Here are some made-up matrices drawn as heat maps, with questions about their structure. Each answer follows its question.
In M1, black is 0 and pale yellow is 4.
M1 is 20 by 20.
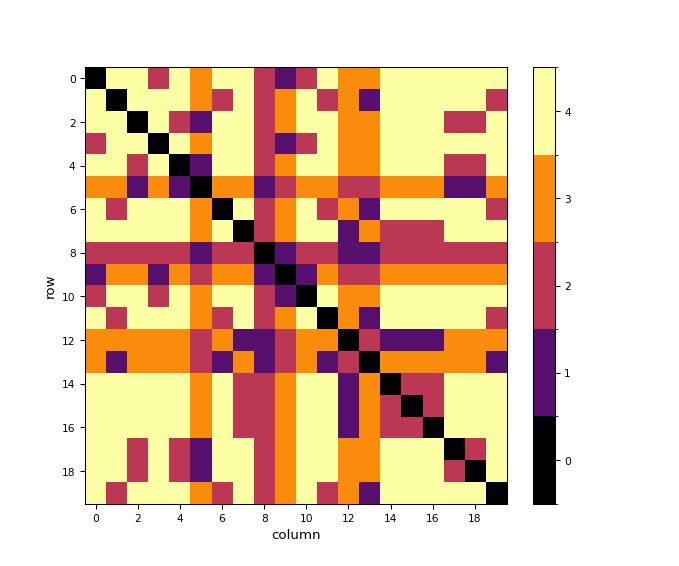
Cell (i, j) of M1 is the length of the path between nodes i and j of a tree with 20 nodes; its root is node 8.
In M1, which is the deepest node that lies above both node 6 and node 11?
13
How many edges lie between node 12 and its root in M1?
1
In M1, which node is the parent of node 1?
13
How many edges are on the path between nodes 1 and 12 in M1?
3
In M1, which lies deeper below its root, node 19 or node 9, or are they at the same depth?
node 19
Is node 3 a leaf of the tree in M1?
yes
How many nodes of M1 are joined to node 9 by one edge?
4
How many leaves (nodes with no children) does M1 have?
15
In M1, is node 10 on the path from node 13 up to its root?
no
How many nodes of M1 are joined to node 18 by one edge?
1
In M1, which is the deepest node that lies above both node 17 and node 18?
5
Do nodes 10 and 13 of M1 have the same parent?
no
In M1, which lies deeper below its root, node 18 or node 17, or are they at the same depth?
the same depth
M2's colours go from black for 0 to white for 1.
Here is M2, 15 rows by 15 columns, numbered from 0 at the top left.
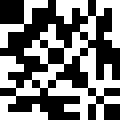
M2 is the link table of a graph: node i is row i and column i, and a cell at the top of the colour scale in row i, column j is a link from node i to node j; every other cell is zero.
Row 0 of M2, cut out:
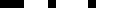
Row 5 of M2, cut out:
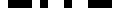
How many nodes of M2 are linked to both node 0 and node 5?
5
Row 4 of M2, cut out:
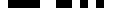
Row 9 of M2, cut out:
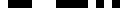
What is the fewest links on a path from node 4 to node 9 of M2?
1
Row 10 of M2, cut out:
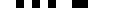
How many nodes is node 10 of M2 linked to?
10
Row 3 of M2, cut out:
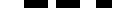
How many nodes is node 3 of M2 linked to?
7
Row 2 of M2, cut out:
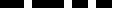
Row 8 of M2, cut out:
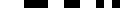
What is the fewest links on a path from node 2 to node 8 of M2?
1
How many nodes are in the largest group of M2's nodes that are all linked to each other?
4
